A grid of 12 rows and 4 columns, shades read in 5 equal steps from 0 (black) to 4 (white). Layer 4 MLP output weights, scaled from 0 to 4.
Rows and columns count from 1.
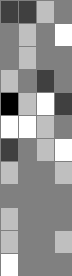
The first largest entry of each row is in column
3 4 2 1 3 1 4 1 1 1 1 1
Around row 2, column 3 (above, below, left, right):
3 2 3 4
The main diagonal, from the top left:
1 3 2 2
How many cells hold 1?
5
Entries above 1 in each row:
2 4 4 3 2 4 3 4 4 4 4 4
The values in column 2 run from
1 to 4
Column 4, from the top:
2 4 2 2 1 2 4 3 2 2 3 2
